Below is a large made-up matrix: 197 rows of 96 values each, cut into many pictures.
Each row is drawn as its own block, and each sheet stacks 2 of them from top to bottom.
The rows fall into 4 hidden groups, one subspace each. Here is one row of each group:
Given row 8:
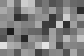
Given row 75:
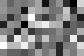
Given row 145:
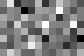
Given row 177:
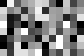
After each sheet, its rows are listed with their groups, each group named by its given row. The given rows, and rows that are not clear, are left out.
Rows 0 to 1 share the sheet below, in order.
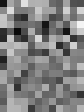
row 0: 8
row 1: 8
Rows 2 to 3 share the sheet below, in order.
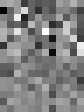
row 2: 8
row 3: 8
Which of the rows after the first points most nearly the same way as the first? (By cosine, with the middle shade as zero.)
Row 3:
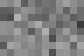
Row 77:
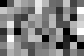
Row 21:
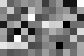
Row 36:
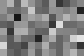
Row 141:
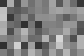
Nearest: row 141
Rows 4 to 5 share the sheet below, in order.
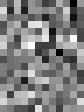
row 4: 75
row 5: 75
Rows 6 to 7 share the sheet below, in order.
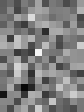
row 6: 75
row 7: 145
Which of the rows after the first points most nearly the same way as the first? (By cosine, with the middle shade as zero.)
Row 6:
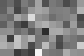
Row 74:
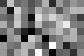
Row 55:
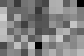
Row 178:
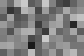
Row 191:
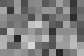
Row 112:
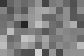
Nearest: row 112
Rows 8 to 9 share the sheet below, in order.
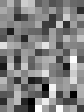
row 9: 75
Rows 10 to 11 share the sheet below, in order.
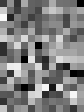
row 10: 177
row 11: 145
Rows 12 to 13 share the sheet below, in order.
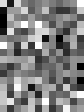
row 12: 177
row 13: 8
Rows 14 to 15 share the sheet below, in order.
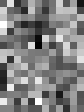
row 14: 177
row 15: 177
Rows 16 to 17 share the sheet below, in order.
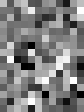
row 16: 145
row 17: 145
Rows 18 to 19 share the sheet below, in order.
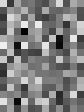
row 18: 177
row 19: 177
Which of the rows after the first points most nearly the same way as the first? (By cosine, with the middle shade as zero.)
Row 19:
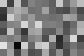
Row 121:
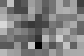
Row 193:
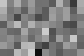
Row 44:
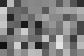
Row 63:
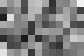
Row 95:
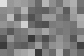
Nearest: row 63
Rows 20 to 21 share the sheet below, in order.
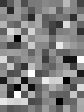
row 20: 75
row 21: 75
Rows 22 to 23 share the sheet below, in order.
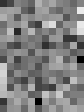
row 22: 8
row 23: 177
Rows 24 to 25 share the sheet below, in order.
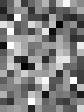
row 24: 8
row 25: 145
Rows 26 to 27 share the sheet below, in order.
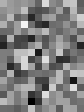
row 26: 75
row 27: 145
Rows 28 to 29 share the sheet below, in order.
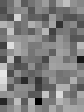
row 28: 8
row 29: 177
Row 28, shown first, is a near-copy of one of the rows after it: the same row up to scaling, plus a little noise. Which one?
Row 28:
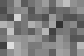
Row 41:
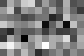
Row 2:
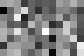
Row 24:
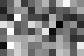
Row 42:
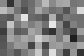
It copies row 24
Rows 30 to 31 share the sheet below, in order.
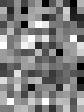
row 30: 75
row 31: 8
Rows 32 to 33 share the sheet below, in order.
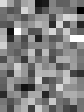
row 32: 8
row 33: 145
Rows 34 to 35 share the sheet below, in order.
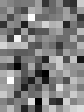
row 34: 75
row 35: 177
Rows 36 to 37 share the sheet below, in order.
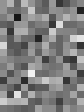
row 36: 8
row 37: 75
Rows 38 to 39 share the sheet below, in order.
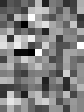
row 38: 75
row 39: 8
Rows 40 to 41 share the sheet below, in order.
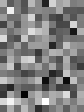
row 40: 145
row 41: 8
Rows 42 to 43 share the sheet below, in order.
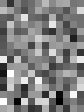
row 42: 8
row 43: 177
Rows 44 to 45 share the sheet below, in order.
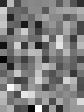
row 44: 177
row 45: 75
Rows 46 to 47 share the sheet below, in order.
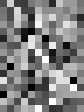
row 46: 145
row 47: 145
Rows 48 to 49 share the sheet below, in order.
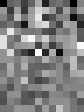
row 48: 75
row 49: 75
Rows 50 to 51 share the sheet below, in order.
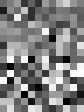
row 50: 8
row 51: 145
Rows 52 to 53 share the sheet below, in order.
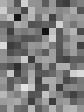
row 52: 8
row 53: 145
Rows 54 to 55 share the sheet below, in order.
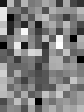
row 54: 177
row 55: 177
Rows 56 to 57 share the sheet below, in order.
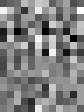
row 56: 8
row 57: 75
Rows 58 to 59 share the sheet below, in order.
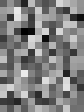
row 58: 145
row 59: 8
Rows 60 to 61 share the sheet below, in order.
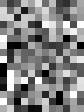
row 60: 8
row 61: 177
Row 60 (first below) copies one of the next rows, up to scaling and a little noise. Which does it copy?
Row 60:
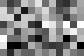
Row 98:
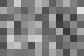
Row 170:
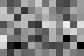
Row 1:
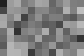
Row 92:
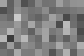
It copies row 170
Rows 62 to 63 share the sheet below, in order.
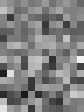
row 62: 8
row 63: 177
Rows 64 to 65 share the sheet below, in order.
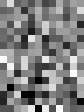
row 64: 145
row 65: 75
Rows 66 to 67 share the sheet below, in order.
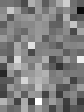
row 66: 145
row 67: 177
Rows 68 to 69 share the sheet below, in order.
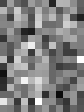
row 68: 145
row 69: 177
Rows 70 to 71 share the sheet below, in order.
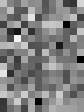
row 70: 75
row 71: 177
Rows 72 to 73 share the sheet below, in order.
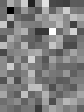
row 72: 145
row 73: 145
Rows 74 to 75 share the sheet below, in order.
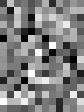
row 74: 145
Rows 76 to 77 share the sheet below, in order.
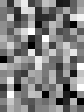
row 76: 145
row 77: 8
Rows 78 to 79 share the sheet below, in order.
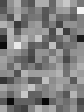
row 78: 8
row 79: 8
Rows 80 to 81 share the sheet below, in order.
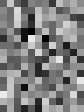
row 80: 145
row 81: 177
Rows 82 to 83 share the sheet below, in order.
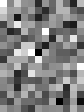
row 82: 75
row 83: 8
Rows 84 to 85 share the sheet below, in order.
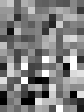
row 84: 8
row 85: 75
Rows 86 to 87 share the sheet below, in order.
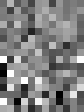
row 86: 145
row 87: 177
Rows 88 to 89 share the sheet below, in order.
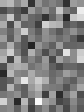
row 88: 145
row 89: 177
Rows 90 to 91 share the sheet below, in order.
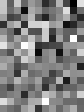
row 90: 75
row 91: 8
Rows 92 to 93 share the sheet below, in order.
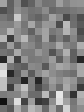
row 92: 8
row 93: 177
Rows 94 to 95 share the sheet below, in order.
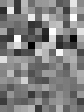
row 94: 75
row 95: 75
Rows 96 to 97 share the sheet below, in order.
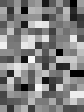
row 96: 75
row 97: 145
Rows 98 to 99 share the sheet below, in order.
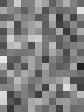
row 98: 8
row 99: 8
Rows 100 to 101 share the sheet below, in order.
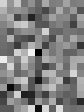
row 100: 75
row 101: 75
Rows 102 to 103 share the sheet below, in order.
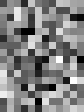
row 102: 145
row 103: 177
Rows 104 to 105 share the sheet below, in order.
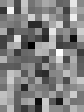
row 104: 75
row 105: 177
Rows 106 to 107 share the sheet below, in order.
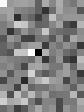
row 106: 75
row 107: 75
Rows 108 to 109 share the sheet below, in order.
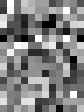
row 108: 8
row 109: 75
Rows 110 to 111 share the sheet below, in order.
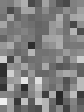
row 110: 145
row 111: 177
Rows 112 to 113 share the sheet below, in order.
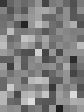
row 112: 75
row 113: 75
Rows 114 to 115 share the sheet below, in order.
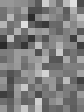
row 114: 75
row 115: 177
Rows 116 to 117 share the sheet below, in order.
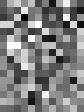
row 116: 8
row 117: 145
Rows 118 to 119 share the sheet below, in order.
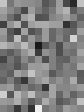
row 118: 75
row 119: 75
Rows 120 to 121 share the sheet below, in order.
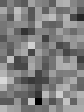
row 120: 145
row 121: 177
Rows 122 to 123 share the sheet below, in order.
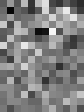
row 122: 145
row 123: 145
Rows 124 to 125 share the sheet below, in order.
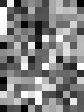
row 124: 177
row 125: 177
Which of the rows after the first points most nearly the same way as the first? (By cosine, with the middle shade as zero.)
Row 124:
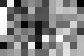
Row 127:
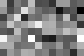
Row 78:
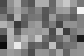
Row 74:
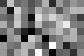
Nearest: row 78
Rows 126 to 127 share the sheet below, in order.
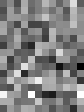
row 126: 75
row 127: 8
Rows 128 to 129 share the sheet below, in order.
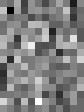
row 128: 75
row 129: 177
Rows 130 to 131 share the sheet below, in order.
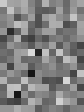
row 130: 75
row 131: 75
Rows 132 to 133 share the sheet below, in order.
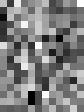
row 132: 177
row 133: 145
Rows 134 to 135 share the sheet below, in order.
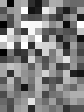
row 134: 177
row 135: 145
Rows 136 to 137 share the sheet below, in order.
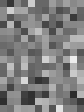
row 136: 145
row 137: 75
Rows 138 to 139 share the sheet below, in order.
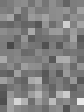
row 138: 8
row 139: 8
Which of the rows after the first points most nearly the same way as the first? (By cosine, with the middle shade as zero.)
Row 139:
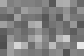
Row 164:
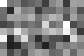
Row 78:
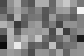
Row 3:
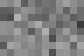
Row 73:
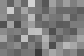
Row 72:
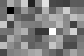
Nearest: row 78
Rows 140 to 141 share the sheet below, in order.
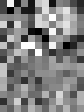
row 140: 145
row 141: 177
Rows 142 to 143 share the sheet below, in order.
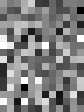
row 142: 8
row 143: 177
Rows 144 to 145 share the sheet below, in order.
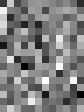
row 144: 177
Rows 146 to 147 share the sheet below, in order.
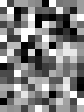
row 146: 145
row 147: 8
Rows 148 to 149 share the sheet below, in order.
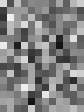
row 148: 177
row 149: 145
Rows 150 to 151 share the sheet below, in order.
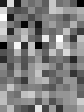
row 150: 177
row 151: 75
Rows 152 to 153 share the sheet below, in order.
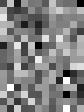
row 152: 177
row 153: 8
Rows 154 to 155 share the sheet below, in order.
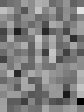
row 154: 8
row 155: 8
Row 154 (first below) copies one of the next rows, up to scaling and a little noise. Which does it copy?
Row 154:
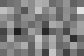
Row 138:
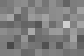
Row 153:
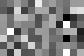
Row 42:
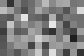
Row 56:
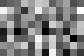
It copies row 56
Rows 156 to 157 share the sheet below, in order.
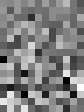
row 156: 75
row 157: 8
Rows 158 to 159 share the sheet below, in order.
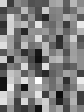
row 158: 177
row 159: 177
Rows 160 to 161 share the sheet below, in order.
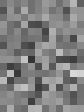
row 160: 75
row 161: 145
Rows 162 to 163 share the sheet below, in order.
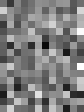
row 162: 8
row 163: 8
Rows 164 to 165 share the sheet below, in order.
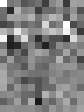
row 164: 8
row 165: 177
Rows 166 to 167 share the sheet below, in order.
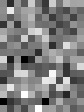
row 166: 145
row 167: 8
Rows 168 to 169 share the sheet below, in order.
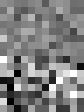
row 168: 145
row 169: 8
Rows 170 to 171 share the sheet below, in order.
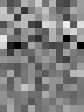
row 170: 8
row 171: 145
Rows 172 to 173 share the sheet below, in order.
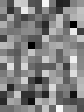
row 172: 145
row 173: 75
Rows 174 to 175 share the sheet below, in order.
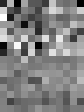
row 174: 177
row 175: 8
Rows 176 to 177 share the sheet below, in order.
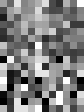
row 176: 177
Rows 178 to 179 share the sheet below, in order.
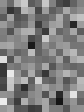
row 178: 145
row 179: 177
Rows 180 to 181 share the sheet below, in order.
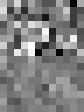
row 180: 75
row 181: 8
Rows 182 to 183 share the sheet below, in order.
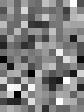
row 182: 75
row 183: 75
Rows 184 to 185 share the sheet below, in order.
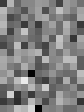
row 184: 177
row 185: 75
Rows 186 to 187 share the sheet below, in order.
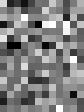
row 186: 8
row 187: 75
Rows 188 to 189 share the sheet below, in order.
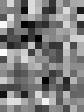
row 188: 177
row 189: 8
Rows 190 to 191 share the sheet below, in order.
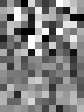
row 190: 145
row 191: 75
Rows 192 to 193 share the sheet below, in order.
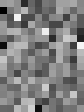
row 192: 8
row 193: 75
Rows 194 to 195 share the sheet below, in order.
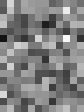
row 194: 8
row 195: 145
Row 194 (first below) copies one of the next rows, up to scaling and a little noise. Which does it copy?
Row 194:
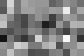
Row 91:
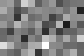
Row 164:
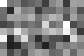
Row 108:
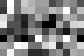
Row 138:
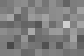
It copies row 108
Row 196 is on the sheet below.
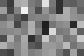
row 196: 145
